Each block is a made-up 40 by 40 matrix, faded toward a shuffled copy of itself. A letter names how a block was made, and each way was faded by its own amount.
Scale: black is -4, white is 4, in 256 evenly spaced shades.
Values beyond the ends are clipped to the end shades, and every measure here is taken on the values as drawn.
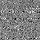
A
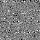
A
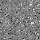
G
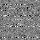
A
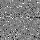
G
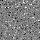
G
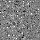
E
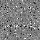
E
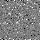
G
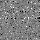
E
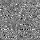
A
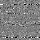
A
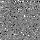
G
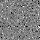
E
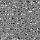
A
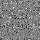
A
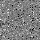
E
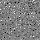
G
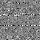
A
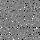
E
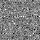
A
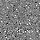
G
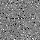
G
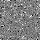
E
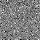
A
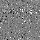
E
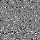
A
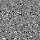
A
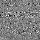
A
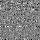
A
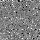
G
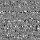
A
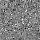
A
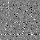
G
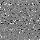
G
